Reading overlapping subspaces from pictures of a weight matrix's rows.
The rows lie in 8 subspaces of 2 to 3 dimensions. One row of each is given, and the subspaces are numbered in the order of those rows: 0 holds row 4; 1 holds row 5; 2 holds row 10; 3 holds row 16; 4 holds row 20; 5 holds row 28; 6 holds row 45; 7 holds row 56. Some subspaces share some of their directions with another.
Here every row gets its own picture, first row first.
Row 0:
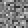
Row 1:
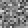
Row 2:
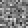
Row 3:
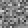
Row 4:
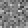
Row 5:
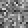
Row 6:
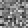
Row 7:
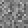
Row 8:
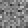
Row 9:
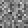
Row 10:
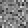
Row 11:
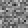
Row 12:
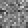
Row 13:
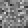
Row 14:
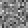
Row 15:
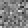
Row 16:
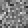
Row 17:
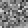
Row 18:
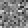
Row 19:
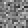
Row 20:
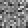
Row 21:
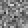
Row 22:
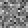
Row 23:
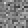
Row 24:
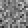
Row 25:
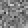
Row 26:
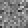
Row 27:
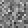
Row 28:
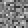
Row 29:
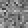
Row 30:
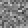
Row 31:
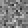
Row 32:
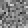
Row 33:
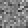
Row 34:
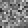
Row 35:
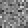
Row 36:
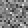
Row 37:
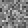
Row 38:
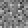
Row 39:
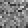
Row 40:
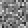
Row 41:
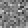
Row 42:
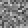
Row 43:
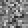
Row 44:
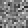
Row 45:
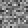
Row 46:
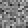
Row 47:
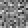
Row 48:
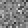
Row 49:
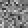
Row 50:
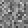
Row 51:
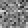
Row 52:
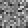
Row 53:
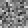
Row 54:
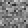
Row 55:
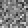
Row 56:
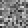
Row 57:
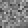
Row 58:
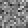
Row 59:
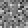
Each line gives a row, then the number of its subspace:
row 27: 0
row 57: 4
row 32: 3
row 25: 3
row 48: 3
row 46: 7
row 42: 1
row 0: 5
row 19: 5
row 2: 7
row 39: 6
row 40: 2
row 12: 1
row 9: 0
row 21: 3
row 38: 0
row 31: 3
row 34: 4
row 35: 2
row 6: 7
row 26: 7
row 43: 3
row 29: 1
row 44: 5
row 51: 1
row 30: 1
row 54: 6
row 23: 5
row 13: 3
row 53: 3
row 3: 6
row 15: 7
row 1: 6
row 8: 5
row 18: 7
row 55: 2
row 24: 2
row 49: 1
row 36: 2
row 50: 0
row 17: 4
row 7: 0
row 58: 2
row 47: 4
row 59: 0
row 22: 2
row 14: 2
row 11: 6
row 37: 4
